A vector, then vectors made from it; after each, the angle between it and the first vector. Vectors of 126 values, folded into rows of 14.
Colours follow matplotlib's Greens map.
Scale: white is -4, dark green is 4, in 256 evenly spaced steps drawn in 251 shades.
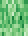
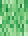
partly aligned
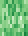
nearly opposite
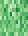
partly aligned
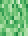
partly aligned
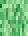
partly aligned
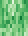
nearly parallel
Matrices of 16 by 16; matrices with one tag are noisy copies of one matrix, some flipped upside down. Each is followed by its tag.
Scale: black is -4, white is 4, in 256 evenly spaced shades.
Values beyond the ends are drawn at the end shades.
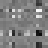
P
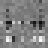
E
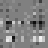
E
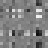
P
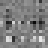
E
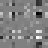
P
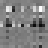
E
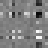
P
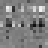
E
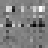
E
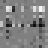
E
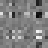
P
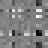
P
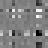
P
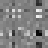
P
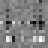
E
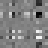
P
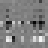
E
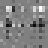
E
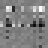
E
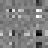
P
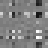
P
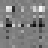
E
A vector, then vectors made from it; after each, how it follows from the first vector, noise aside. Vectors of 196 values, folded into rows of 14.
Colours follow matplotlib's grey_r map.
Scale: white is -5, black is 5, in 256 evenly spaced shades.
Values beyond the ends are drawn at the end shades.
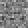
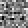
scaled up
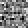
scaled up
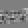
partly zeroed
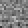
wrapped around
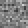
wrapped around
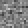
wrapped around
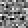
scaled up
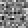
scaled up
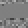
partly zeroed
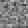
wrapped around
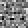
scaled up
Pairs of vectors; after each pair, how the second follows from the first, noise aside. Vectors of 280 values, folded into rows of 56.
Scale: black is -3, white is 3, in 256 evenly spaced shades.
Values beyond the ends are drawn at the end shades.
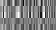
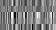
reversed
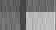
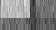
reversed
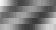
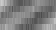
shrunk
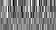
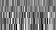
reversed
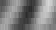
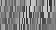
sign-scrambled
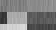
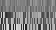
sign-scrambled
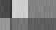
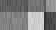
reversed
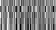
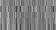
shrunk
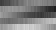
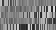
sign-scrambled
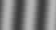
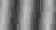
reversed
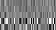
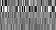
reversed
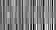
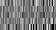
sign-scrambled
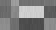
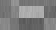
shrunk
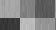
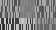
sign-scrambled
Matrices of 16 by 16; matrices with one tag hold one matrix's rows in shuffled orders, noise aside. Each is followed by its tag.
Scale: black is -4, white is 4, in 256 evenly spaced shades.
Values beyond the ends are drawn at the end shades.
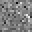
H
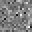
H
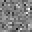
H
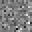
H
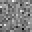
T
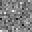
T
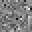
H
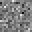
T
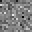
T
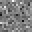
T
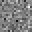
H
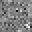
H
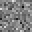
T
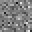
H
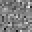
H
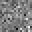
H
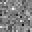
T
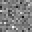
T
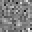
H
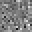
H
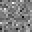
T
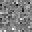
T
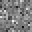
T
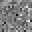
H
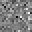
H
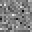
T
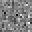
H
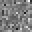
H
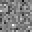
T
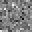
T
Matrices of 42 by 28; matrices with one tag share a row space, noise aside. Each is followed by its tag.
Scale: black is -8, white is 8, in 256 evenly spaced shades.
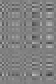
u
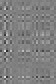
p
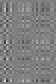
p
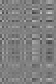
u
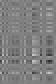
u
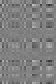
u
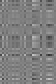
u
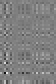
p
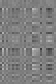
u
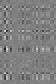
p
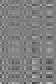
u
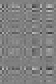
u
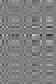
u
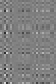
p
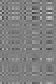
u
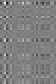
p
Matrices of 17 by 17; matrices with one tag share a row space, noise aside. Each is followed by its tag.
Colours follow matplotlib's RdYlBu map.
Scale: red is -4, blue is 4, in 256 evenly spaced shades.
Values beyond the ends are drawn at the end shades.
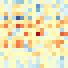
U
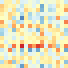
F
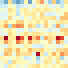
U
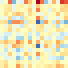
U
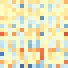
F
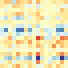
U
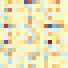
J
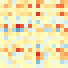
U
